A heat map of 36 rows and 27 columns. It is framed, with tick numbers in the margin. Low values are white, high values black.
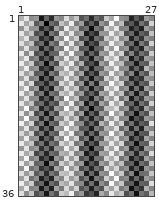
Stripes: upright, repeating 3 times. Average level on the scale: 50%. Seam: none.
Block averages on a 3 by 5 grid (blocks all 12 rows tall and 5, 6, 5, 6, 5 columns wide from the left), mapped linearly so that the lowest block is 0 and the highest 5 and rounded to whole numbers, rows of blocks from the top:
1 2 5 0 5 | 1 2 5 0 5 | 1 2 5 0 5
